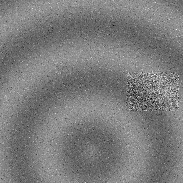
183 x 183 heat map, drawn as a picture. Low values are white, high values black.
Odd rows or columns: none. Roughest part: middle right. Odd patch: rougher, in the middle right. Rings: centred on the bottom middle.
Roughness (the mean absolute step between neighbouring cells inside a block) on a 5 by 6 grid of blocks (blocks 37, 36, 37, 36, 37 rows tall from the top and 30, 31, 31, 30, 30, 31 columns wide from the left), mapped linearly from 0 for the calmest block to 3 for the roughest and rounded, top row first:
000000 | 000000 | 000033 | 000000 | 000000
